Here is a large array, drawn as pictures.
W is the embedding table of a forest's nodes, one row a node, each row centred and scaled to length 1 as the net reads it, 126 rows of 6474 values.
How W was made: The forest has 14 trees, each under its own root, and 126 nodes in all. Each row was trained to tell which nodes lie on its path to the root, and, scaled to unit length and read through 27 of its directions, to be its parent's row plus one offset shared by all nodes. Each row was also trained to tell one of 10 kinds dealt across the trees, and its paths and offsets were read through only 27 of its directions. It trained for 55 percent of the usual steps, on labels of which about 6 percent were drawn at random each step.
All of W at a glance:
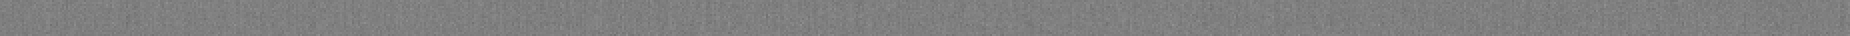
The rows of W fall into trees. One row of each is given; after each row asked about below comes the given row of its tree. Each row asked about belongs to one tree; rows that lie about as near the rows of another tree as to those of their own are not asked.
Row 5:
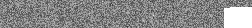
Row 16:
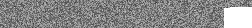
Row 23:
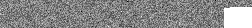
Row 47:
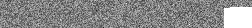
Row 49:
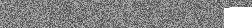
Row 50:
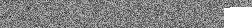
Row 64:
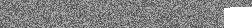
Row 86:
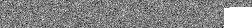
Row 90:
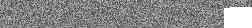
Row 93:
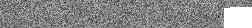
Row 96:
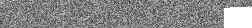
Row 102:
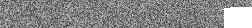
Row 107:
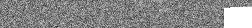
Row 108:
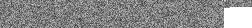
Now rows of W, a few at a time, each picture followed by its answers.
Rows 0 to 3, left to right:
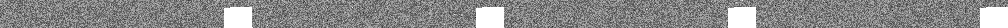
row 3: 64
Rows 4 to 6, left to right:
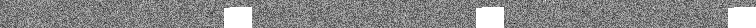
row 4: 47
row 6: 86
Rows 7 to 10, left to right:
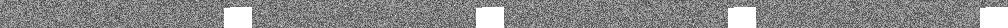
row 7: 96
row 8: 102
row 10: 108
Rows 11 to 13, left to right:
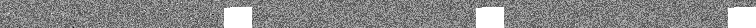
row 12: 23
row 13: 96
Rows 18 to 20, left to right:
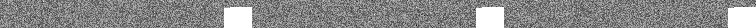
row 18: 102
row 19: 86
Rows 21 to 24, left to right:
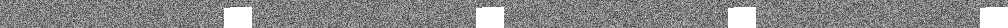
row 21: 96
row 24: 102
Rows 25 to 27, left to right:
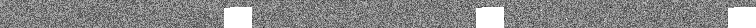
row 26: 23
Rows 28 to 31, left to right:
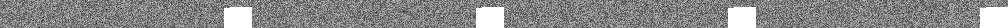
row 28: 47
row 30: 5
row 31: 96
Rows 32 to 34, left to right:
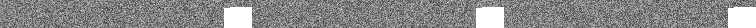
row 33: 47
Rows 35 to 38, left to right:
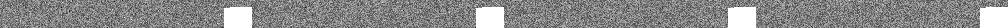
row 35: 86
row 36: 64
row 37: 64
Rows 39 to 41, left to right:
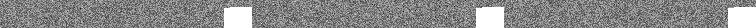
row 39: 102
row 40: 108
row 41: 96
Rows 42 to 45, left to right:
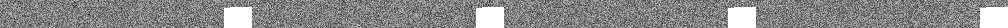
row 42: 102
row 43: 90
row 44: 96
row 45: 96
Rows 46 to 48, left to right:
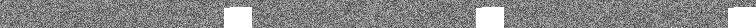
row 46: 86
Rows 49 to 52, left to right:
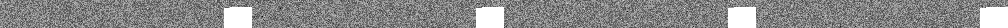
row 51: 107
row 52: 102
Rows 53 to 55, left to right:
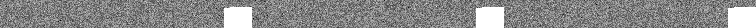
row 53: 5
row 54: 5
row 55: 107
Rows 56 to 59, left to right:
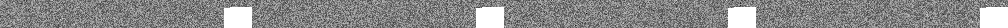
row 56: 102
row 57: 64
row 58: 86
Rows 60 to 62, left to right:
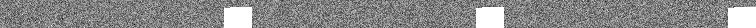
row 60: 5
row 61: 96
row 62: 96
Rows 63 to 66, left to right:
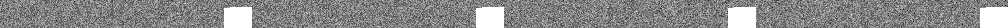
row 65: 107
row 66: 107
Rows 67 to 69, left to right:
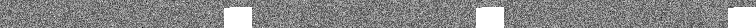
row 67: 90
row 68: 86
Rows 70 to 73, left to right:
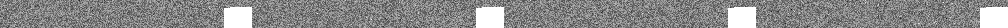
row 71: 5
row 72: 107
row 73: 107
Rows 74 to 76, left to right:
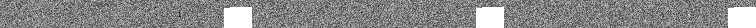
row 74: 47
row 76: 107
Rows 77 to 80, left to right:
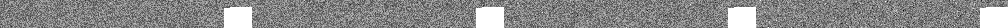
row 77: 47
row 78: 5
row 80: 102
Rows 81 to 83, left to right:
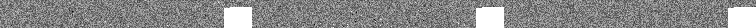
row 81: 102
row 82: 102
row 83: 86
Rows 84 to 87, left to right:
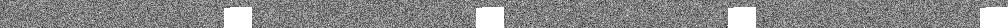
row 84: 47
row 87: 47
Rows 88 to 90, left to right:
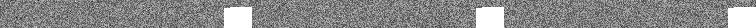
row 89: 47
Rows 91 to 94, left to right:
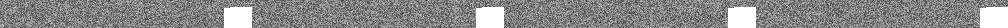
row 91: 102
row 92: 90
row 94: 96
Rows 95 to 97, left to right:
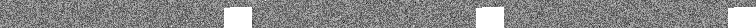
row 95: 102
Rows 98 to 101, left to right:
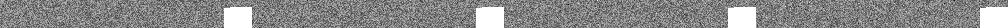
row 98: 96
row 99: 86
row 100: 90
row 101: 5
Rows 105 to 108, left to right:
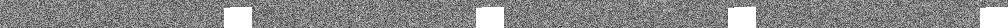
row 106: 5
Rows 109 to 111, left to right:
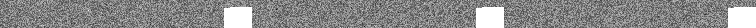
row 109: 47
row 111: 47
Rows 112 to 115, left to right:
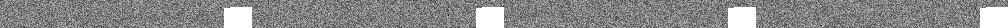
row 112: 93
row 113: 47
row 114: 47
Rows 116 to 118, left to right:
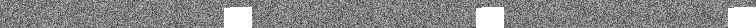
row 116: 107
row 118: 93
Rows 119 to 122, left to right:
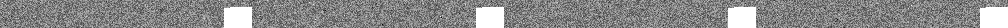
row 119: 5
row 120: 107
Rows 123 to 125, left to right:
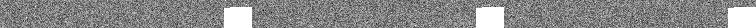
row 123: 5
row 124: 5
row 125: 96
